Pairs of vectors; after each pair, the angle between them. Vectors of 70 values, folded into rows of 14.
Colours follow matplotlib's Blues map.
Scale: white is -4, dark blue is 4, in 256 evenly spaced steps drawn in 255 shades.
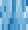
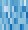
orthogonal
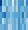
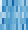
nearly opposite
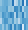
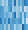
partly opposed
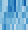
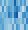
partly aligned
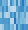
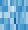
nearly parallel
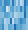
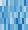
orthogonal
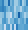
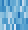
nearly parallel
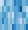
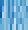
partly opposed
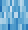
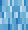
nearly parallel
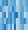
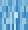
nearly opposite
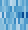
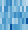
orthogonal
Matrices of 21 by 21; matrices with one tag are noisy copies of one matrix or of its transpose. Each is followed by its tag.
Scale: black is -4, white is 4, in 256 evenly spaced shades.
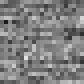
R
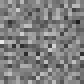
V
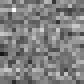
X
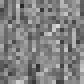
R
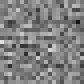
V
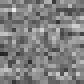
X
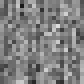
R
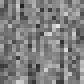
R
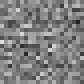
V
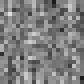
X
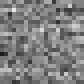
X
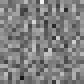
V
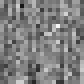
R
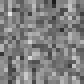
X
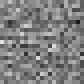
V
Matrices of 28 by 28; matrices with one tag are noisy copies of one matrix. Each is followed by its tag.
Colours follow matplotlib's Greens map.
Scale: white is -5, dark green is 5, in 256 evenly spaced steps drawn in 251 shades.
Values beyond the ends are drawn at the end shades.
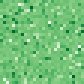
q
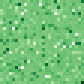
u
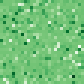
q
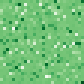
u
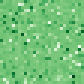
q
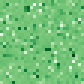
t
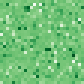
t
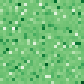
u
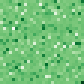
u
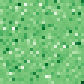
u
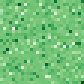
u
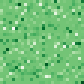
u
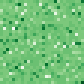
u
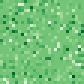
q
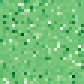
q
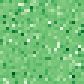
q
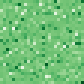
u
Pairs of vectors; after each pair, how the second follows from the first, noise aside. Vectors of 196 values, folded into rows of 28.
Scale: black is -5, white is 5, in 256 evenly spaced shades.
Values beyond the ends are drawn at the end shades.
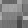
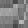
wrapped around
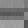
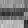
scaled up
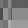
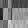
scaled up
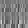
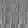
shrunk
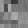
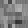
wrapped around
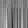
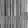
wrapped around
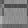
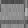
wrapped around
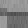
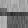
scaled up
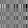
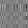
shrunk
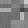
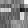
scaled up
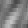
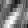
scaled up
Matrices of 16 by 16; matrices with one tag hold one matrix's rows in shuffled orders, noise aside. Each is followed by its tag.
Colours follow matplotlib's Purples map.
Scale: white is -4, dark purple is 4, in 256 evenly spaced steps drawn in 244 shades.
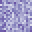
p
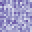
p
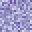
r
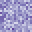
p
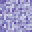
p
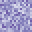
r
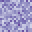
r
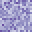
r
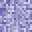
p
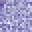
p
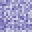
p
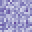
p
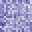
p
